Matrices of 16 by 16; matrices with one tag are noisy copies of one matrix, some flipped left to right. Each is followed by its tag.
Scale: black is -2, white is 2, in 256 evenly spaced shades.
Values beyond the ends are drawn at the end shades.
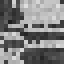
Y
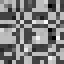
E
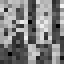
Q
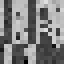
Q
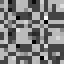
E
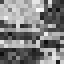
Y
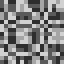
E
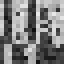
Q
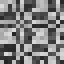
E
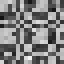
E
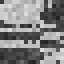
Y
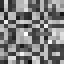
E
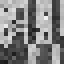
Q
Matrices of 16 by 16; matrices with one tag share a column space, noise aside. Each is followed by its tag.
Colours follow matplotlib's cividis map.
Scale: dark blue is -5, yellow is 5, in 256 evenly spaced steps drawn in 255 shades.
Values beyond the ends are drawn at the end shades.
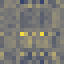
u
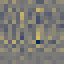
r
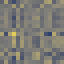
u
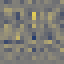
r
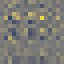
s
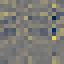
s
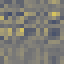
s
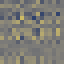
s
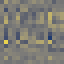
r
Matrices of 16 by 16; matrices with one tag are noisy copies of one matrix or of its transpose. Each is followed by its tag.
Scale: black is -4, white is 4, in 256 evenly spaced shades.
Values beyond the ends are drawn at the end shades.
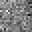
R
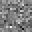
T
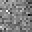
R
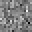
T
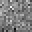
R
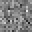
T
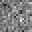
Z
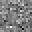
T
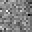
R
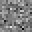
T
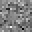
T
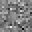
T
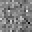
T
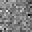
R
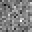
Z
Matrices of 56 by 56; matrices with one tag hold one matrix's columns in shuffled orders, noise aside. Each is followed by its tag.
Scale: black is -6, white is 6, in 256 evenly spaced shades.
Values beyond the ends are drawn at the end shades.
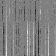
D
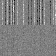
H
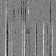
D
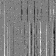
D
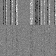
H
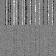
H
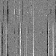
D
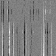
D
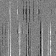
D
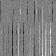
D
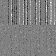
H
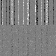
H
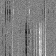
D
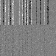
H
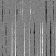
D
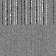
H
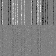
H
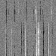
D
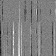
D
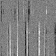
D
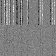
H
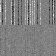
H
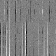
D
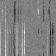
D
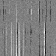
D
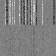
H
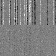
H
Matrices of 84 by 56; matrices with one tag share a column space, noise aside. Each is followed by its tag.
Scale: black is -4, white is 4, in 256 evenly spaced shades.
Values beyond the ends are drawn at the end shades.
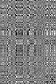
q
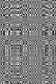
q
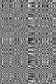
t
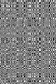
t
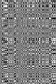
t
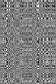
t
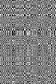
q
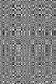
q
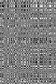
t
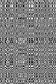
t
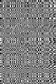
t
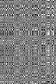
q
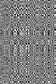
q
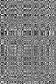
q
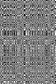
q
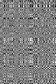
t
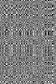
q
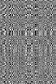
q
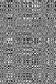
t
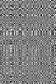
q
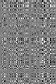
t
